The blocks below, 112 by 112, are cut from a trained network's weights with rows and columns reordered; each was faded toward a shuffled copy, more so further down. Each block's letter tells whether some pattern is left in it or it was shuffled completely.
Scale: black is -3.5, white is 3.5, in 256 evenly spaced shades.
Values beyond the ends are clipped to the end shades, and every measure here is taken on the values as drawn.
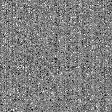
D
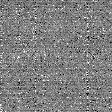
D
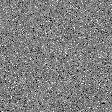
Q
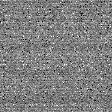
D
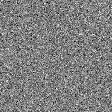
D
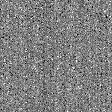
D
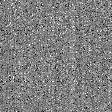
D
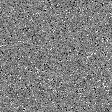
Q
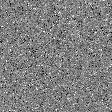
Q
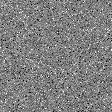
Q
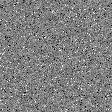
Q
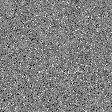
Q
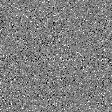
D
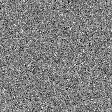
Q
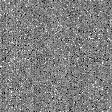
D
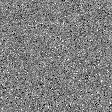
Q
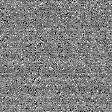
D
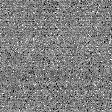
D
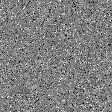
Q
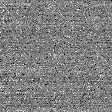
D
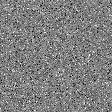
Q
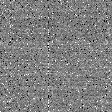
D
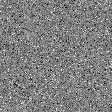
Q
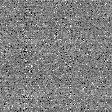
D
